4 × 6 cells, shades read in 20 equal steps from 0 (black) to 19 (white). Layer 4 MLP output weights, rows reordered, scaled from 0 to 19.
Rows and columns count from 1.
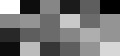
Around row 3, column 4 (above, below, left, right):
15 7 8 13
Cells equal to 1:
2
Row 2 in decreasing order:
15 11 11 10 8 8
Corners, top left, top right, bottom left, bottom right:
19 0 1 16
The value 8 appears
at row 2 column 3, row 2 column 5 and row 3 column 3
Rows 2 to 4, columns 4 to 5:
15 8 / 10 13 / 7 11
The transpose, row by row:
19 10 3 1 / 1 11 7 14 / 10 8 8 4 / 2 15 10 7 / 7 8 13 11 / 0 11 11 16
